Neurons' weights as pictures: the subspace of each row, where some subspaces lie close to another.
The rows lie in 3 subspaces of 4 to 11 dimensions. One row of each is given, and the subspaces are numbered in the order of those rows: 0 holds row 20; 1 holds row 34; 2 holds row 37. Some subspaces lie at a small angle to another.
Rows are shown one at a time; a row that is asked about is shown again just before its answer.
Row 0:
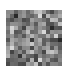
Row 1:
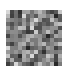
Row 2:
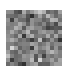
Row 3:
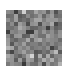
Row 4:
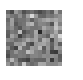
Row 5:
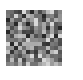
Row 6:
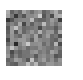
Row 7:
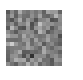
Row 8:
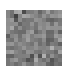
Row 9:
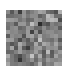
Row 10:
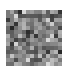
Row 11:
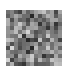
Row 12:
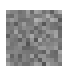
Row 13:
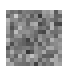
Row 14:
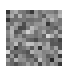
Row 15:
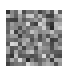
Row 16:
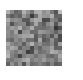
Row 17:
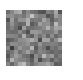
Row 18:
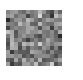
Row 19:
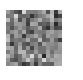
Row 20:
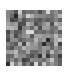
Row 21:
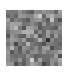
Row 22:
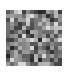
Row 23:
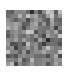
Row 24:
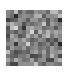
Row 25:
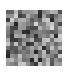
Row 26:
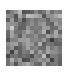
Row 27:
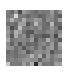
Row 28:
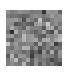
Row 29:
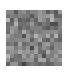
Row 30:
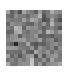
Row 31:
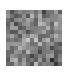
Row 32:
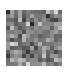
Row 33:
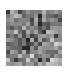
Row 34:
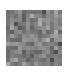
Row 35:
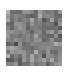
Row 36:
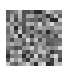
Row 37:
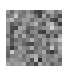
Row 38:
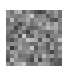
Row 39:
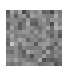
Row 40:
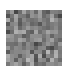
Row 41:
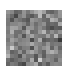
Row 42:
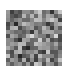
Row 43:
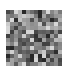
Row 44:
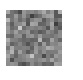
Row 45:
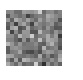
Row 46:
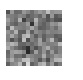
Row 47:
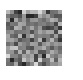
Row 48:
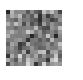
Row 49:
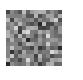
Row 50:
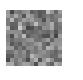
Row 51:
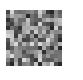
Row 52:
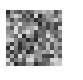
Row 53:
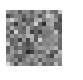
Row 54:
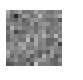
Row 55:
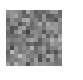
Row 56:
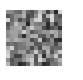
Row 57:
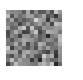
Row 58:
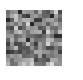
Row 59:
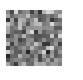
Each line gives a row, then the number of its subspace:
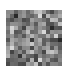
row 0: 2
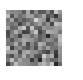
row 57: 1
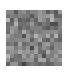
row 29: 0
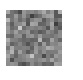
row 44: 2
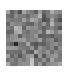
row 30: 0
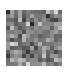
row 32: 1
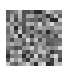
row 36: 1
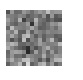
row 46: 1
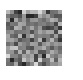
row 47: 2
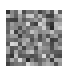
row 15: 1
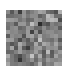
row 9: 1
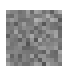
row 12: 1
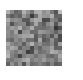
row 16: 1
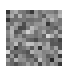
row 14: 0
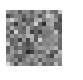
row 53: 1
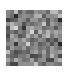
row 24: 0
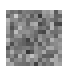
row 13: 2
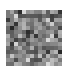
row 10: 0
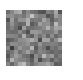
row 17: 2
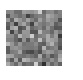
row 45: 1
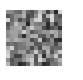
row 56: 0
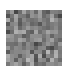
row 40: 0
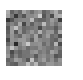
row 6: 0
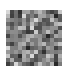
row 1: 1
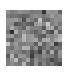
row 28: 1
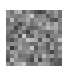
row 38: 2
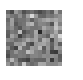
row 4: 1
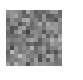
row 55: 1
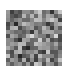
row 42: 1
